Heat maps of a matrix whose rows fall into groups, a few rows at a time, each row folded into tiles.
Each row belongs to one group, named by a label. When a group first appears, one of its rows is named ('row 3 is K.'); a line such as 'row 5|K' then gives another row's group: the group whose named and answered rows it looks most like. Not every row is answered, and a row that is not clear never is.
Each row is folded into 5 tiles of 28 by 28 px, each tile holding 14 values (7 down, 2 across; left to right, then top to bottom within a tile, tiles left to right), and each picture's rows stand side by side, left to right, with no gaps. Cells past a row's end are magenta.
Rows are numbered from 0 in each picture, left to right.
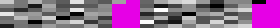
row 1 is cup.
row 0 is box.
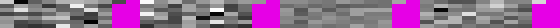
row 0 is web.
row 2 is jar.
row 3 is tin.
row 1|box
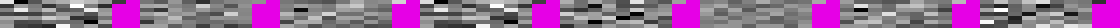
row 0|web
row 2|tin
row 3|web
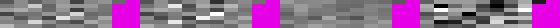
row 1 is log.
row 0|log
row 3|cup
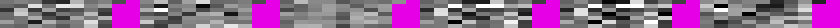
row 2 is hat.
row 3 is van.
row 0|van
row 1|cup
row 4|van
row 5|cup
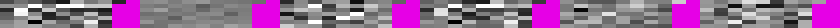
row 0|van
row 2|log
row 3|van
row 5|jar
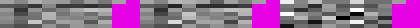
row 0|jar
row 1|jar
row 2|box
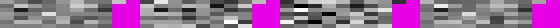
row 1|hat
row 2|cup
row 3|tin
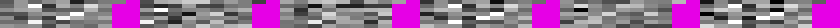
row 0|log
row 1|cup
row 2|jar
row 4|tin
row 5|log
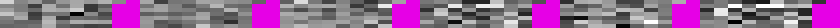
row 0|box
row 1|web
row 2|hat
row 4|hat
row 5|van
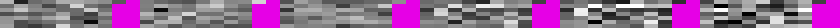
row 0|web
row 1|tin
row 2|hat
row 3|van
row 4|van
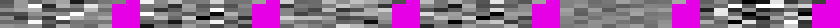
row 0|log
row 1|box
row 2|web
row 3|box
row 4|jar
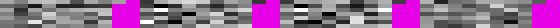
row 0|jar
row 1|cup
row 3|web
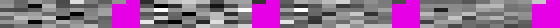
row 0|box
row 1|cup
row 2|cup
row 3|tin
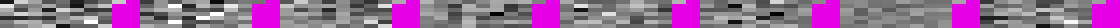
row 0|hat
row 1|log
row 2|hat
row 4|tin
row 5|box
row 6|jar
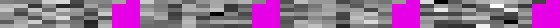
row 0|jar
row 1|box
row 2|hat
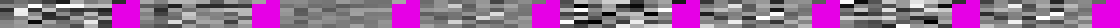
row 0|van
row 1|jar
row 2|jar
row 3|log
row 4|cup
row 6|web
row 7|log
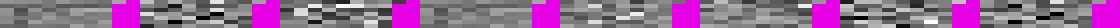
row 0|jar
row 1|box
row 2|van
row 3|jar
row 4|log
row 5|hat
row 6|hat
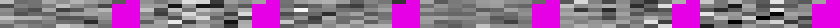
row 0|web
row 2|cup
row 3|web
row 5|box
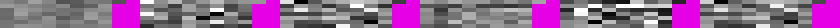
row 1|box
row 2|web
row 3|jar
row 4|van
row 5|web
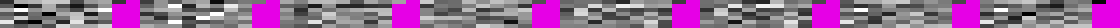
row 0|cup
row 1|log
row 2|jar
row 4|van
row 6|cup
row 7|cup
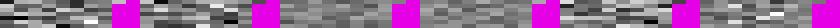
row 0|hat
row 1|web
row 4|web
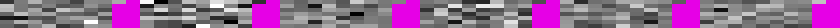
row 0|hat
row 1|web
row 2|box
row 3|van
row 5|tin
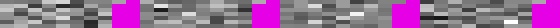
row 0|jar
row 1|tin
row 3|hat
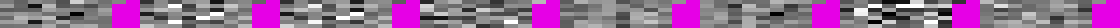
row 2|log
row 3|hat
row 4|hat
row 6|van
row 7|tin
